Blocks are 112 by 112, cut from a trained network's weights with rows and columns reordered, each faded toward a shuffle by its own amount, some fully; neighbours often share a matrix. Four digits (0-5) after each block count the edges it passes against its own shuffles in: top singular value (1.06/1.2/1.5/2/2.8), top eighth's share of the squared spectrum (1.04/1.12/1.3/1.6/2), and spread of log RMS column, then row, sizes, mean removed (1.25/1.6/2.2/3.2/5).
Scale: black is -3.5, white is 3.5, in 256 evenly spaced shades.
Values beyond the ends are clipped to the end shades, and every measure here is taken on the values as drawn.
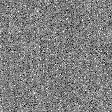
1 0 0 0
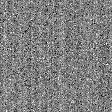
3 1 0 1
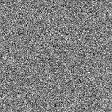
3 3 1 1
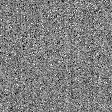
1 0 0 0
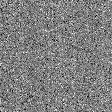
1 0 0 0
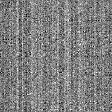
4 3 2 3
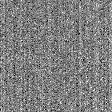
3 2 0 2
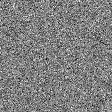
1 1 0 0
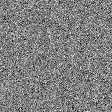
0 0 0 0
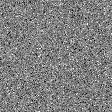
0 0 0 0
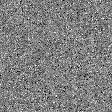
0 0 0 0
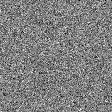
0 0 0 0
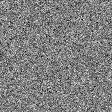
1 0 0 0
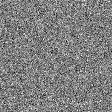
1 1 0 0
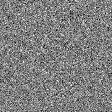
2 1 0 0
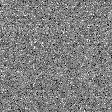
1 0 0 0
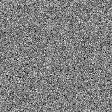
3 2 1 0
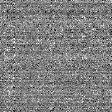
3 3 3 2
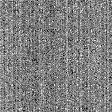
4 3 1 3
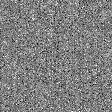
1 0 0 0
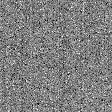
1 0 0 0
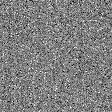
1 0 0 0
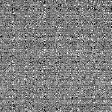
3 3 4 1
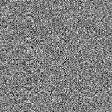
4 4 2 2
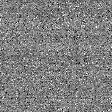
2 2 2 0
